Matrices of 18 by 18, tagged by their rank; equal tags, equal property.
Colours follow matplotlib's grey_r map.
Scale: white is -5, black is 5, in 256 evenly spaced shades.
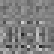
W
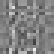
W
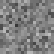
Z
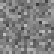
Z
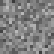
Z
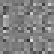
W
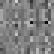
W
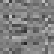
W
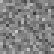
Z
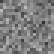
Z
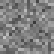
Z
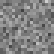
Z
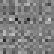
W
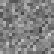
Z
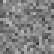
Z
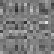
W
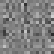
W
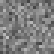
Z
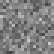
Z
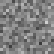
Z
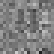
W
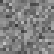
Z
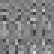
W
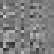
W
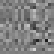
W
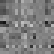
W
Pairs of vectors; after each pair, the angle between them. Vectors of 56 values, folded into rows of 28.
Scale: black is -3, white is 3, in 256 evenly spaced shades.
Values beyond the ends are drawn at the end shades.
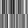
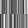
partly aligned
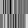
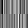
partly opposed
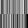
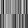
partly aligned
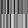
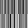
partly aligned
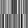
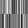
nearly parallel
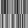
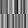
partly aligned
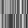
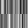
partly opposed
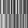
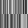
orthogonal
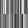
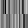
nearly opposite
